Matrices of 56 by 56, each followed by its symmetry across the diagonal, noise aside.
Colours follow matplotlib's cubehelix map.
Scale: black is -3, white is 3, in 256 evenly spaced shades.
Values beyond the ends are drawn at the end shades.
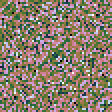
symmetric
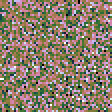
antisymmetric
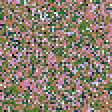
antisymmetric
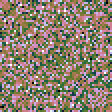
symmetric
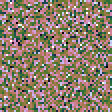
neither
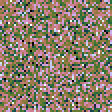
neither
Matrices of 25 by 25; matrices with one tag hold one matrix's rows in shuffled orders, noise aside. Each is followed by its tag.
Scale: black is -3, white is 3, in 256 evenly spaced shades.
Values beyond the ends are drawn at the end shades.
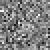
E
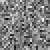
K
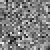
E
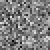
E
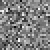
E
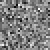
E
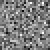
K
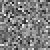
E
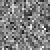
K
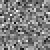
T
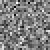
T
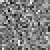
E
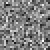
K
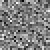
T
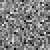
K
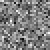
T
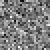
T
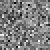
E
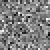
E
